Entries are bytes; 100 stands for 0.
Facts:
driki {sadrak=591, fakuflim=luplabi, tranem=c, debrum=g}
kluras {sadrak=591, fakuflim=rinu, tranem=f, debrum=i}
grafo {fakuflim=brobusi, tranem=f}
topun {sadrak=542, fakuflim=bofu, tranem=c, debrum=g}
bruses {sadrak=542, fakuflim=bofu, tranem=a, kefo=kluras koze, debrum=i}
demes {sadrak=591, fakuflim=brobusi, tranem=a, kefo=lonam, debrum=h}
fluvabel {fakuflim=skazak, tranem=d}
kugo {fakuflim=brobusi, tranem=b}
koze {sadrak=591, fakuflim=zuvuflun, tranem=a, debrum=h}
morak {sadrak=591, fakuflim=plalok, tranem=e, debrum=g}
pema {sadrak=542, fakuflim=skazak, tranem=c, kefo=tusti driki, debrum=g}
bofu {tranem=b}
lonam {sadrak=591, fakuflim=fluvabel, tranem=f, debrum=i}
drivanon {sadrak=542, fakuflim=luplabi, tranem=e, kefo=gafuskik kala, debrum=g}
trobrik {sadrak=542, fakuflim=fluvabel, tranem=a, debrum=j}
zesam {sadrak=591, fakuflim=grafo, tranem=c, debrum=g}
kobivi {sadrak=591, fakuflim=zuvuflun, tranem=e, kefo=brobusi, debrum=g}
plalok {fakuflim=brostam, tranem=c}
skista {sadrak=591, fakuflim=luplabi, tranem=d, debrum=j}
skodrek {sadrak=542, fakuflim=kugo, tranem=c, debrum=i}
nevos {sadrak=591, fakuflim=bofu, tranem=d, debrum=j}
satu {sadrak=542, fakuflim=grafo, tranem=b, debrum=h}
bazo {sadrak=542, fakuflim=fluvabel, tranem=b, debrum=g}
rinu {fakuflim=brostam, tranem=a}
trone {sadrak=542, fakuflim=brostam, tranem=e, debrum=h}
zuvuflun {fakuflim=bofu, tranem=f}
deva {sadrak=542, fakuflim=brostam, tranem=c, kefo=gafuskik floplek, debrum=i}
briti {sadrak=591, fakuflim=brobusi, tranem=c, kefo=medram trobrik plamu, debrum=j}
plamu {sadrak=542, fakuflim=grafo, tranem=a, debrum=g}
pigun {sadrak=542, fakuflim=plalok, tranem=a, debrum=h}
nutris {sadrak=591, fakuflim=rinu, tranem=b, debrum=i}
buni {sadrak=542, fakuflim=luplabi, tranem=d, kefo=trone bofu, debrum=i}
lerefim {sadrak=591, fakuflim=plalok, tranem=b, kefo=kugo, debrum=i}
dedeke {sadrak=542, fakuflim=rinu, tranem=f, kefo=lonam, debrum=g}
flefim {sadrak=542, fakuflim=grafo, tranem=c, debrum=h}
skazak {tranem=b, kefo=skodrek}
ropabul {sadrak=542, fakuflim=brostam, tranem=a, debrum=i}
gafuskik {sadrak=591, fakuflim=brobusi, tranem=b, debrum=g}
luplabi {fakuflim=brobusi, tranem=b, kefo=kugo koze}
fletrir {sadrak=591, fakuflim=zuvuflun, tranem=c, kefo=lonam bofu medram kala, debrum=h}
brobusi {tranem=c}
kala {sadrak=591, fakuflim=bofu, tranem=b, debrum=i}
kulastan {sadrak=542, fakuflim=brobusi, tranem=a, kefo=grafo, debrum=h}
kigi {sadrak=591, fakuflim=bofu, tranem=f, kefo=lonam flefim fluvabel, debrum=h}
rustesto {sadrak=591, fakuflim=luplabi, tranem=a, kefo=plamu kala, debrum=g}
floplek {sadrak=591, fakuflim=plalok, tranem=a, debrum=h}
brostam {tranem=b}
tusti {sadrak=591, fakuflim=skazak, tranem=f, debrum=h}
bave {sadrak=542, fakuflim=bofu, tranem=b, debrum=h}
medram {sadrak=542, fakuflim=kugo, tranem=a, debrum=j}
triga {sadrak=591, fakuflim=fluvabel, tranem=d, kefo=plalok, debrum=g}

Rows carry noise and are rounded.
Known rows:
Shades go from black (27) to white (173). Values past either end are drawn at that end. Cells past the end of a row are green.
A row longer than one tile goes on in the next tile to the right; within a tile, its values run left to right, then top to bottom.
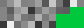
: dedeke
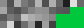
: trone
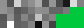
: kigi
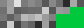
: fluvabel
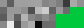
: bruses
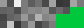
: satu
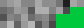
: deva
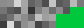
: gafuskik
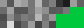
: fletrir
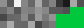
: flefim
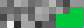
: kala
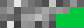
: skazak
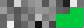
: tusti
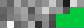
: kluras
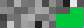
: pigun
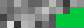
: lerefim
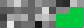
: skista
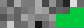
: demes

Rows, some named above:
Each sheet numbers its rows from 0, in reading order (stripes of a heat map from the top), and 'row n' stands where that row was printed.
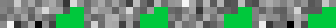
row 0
lonam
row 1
rinu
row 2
zesam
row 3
trobrik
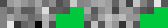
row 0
trobrik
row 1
morak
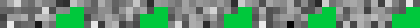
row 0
skista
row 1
nutris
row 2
ropabul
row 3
koze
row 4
morak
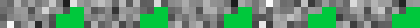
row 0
kluras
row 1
pema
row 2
deva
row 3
luplabi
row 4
skodrek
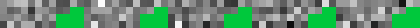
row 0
topun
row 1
grafo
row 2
bave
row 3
triga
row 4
buni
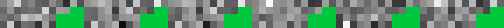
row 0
fluvabel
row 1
rustesto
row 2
rustesto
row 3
brobusi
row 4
bave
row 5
driki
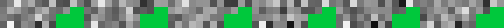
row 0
zuvuflun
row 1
briti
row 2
plalok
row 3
kobivi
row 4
tusti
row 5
ropabul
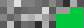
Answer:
fluvabel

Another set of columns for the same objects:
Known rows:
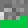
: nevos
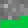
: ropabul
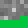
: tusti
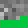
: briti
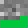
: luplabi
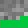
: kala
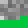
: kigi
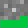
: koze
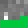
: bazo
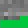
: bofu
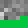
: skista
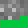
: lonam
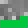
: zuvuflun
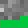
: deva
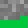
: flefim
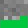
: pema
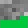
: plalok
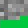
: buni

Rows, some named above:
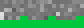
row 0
nevos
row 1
flefim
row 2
satu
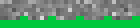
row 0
plalok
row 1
grafo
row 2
tusti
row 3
fluvabel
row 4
luplabi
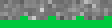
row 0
nutris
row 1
tusti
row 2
kala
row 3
fluvabel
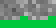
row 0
zesam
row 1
triga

